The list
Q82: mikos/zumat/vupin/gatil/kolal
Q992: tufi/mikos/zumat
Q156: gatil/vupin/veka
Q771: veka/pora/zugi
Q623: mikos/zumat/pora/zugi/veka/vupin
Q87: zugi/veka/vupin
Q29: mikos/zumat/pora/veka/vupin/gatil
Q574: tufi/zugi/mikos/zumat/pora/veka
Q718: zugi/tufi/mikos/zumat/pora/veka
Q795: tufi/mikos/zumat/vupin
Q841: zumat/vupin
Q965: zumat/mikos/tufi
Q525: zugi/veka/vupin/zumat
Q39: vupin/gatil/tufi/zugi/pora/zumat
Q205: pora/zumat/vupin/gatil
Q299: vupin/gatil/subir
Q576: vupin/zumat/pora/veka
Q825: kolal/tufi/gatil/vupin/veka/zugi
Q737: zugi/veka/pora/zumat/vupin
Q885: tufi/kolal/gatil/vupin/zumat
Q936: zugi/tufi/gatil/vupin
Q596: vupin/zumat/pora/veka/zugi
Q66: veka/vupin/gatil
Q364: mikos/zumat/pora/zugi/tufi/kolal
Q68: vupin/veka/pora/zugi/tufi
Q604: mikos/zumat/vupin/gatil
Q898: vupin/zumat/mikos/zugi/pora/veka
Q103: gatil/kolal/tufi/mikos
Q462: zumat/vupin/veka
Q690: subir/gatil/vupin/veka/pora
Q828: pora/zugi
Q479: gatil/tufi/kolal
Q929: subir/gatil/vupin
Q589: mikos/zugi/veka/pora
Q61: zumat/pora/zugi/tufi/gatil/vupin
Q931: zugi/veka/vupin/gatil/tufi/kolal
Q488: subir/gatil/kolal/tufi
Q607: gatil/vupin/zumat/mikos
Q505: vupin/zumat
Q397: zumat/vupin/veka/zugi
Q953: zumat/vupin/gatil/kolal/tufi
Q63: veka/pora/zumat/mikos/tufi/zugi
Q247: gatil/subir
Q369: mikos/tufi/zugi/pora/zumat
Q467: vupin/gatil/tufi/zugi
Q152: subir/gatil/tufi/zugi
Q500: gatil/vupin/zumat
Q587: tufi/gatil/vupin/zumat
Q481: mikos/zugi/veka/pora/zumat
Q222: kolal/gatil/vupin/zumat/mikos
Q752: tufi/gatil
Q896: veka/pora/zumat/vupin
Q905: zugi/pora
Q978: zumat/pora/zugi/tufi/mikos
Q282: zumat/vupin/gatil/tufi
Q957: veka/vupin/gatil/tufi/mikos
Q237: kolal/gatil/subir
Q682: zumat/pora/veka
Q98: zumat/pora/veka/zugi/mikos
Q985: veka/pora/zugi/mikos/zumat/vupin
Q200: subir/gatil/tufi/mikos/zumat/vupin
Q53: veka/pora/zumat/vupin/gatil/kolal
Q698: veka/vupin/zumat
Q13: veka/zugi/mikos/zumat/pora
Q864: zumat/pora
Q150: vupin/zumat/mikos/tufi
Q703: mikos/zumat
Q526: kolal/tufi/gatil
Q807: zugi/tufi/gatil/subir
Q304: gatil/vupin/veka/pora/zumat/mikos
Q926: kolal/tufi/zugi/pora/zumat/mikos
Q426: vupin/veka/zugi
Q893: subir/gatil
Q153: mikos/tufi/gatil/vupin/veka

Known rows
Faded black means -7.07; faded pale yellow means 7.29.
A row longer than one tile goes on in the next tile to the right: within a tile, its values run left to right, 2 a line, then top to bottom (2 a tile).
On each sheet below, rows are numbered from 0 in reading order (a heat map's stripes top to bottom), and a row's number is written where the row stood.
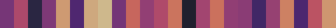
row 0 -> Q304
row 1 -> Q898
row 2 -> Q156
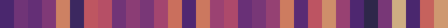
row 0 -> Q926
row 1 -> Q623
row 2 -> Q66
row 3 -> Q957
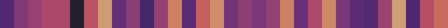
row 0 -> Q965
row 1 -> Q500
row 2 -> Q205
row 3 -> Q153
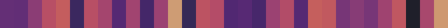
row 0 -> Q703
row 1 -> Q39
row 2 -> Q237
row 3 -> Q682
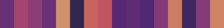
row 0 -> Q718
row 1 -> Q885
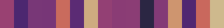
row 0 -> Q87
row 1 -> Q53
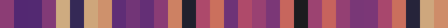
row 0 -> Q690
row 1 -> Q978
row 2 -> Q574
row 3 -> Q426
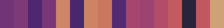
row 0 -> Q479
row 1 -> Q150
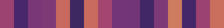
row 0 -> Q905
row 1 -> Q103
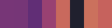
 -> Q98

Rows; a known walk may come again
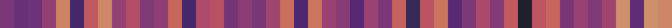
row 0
Q698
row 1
Q985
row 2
Q623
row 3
Q752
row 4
Q992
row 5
Q29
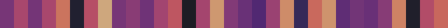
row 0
Q576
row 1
Q682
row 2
Q467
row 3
Q978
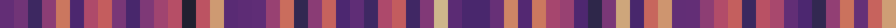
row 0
Q61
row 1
Q864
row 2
Q488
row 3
Q953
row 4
Q807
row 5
Q957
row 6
Q703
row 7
Q222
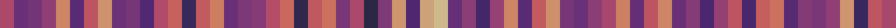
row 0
Q66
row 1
Q299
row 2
Q505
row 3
Q304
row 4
Q500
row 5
Q604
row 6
Q247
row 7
Q364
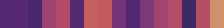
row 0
Q237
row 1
Q841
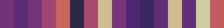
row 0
Q462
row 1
Q931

